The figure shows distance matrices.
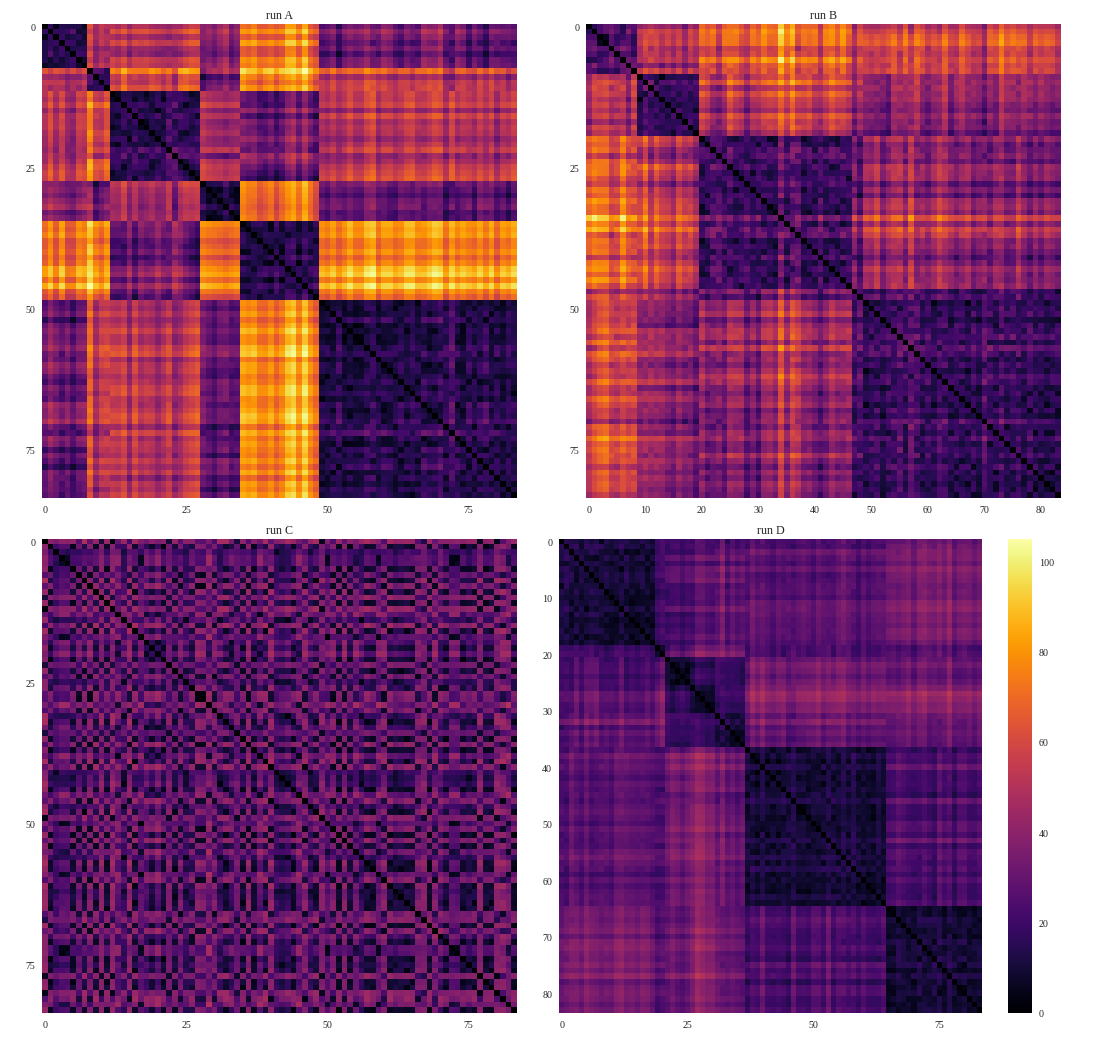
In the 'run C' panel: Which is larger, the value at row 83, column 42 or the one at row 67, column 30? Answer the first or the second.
the second
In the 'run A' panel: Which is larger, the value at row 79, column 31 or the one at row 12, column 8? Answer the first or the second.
the second
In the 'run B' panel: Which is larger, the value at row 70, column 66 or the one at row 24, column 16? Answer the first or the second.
the second
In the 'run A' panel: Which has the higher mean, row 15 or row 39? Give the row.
39
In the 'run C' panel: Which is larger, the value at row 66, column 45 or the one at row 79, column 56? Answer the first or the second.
the first
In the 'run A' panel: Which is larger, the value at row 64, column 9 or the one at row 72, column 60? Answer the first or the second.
the first
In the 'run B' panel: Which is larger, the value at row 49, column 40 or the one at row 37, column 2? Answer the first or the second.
the second
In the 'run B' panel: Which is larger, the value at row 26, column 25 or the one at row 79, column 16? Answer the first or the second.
the second
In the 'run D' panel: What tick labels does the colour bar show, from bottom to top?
0, 20, 40, 60, 80, 100
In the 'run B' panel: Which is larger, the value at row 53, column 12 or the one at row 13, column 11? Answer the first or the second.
the first
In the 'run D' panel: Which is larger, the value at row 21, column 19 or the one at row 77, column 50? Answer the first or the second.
the second
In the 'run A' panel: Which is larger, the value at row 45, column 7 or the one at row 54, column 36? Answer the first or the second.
the second
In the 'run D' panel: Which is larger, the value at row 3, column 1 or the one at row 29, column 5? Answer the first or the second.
the second
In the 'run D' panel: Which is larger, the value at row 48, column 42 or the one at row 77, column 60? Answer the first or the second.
the second
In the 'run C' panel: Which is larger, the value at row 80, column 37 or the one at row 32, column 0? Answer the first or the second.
the second
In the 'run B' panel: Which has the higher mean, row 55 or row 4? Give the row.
4
